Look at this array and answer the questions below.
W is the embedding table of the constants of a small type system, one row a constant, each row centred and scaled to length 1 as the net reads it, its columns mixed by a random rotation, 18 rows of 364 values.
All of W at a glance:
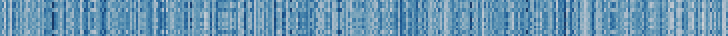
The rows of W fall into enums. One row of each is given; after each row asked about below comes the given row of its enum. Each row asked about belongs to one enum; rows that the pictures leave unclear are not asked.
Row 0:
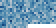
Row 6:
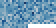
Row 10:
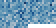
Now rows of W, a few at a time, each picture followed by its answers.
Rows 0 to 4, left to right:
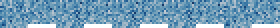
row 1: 10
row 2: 10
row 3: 10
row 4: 0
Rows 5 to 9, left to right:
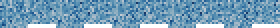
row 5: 0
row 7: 6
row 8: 6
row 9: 10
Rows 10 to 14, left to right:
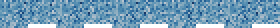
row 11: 6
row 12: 6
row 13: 10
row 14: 6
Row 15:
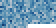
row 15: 0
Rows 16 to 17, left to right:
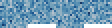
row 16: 0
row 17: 6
